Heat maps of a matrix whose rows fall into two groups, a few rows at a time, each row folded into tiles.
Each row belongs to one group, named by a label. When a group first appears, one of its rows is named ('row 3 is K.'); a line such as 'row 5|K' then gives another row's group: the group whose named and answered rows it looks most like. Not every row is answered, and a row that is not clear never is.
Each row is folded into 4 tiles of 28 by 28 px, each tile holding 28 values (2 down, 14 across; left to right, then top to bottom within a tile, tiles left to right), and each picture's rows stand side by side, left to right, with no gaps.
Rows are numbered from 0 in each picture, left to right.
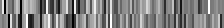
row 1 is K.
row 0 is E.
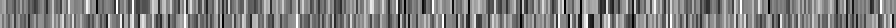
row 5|E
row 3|K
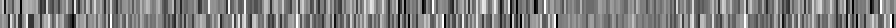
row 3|K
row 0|E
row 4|K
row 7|K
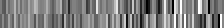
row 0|K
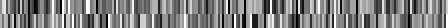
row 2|E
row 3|E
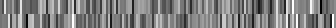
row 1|E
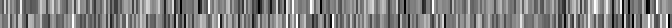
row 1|K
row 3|K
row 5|K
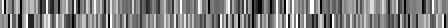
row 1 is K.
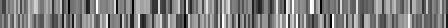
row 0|K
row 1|E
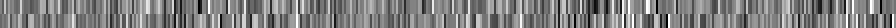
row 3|K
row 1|K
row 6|E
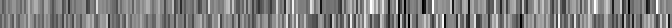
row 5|K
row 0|K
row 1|K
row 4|E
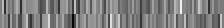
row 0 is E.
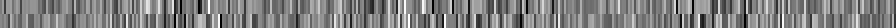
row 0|E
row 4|E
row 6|E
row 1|K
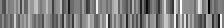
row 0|K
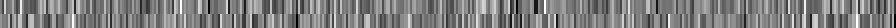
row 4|K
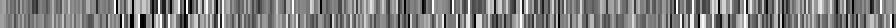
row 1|E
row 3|K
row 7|K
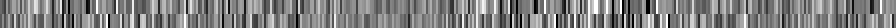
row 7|K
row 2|E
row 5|K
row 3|E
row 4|K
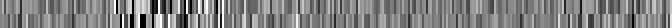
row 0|E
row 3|E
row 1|E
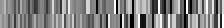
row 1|E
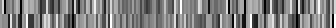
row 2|E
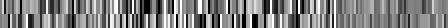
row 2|E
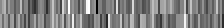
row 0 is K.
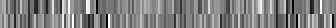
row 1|K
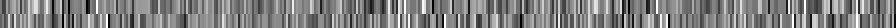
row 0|K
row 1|E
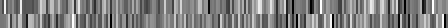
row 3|K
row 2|K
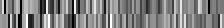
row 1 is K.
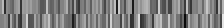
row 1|E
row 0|E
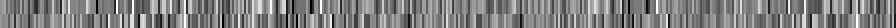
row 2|K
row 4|E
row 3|E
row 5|K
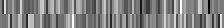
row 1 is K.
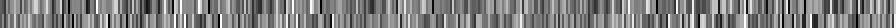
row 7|E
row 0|K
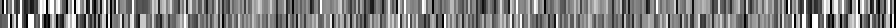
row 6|E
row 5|K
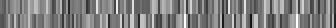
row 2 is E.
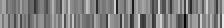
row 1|E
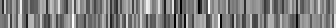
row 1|K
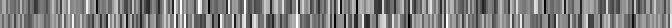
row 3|E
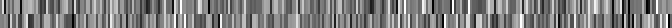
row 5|K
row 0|E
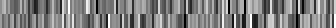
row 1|E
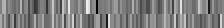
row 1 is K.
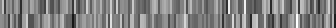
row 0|E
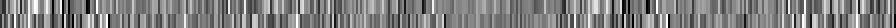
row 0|K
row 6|E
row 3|K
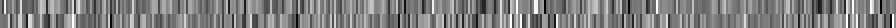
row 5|K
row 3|K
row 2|E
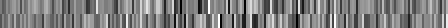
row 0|K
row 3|E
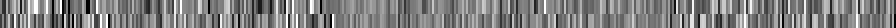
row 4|K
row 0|K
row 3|K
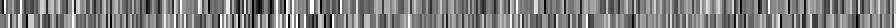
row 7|E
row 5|E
